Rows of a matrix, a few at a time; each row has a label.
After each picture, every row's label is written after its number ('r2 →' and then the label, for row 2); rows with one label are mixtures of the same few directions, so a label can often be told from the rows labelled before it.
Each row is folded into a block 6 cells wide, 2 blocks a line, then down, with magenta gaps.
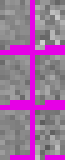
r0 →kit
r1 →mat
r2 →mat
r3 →mat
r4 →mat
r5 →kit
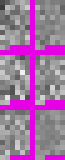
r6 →mat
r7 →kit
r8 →mat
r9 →mat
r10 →mat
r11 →mat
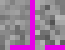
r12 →kit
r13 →mat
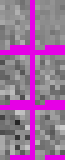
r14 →mat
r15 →kit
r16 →mat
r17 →mat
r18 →mat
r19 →mat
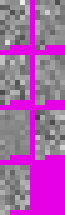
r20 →kit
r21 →kit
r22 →kit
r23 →mat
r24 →mat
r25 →mat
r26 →mat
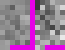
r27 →mat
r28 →mat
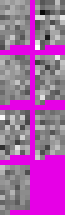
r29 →kit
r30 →kit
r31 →mat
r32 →kit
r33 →kit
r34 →kit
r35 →mat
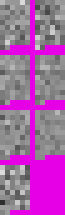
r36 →kit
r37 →kit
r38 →kit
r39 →kit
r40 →kit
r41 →kit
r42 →kit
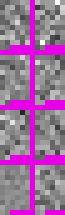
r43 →mat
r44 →kit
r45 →kit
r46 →kit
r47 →kit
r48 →mat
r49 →kit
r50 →mat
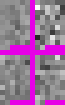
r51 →mat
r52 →kit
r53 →mat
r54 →kit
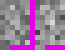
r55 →mat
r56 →mat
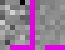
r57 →kit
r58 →mat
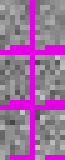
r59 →kit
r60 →mat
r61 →mat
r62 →kit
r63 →kit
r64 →mat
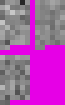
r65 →kit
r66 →mat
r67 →mat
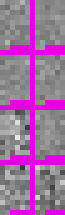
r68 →kit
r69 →mat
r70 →mat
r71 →kit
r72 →mat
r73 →mat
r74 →kit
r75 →mat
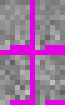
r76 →mat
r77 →kit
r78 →mat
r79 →mat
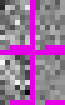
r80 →mat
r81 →kit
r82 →mat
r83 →kit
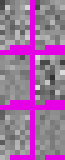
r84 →mat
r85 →mat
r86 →kit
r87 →mat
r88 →mat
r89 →mat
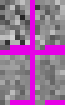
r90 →mat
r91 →kit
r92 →kit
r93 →mat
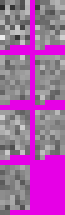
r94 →kit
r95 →mat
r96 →kit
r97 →kit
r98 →mat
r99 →kit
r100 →mat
